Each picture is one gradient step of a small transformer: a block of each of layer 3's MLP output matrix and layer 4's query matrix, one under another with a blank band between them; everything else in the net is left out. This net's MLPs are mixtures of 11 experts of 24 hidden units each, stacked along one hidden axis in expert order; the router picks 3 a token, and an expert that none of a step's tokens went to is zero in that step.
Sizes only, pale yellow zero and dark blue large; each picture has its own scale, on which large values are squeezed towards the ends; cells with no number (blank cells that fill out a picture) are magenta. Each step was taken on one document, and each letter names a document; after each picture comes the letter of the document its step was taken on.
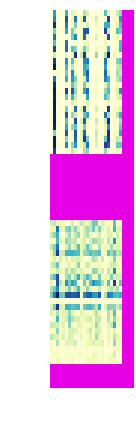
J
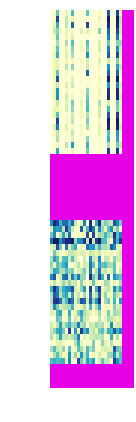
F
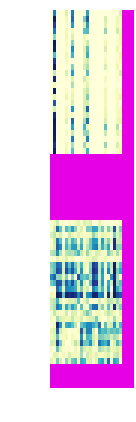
J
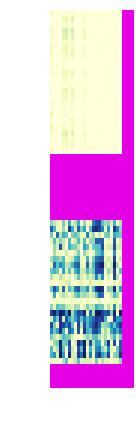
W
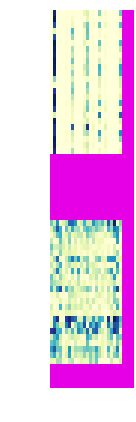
J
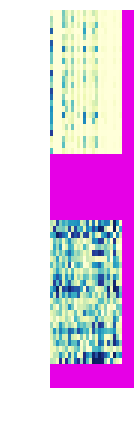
W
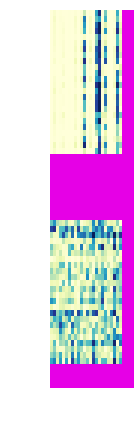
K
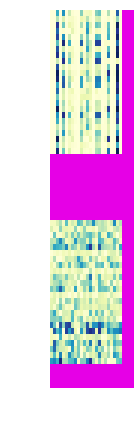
F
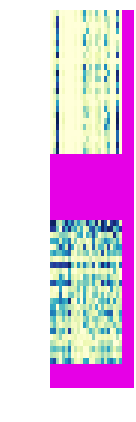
K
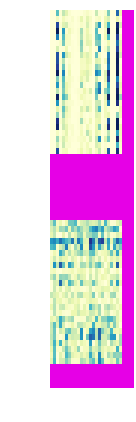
F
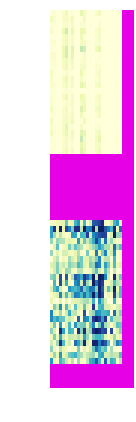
W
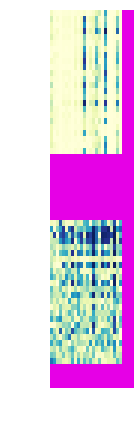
K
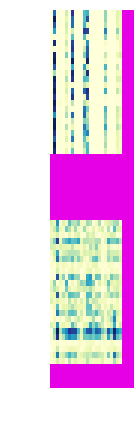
J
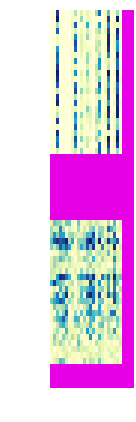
F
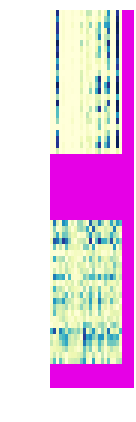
F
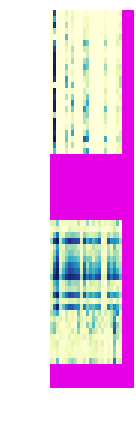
J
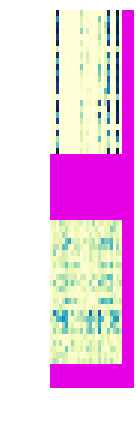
F
